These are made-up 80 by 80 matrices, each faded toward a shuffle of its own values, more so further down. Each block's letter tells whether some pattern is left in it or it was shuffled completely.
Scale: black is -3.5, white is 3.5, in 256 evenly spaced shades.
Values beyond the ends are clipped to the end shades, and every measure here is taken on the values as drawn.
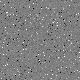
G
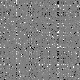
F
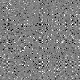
F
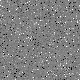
G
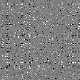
F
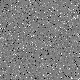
G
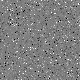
G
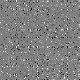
F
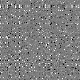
F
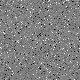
G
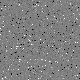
G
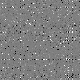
F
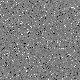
G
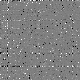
F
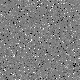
G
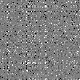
F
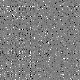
F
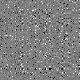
F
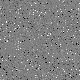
G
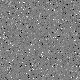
G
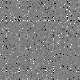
F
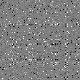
F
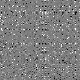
F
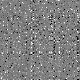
F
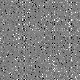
F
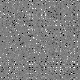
F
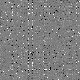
F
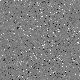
G
